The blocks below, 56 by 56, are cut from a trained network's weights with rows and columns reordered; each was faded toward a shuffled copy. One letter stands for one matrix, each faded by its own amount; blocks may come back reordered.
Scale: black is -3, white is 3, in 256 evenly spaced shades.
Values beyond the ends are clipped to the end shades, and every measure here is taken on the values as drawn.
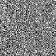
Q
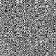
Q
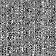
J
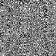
Q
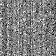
J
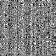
J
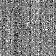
J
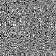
Q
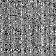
J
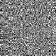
Q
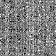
J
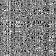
J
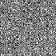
Q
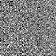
Q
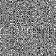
Q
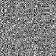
Q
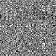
Q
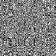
Q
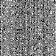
J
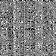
J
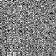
Q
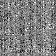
J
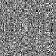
Q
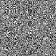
Q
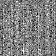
J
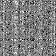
J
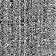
J
